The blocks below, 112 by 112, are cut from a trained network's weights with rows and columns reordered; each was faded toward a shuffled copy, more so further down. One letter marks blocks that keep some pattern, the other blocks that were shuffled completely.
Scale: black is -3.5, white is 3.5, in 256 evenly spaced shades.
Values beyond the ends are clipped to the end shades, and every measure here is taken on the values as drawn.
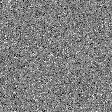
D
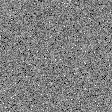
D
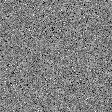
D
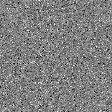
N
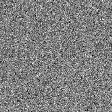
N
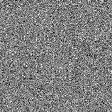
N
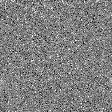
N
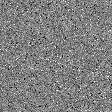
D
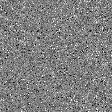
N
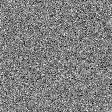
D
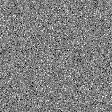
N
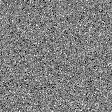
D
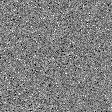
D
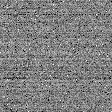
N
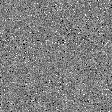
N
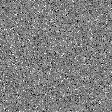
N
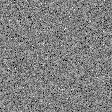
D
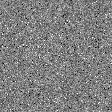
N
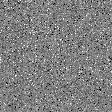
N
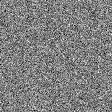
N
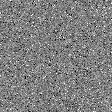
D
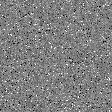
D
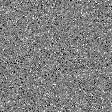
D
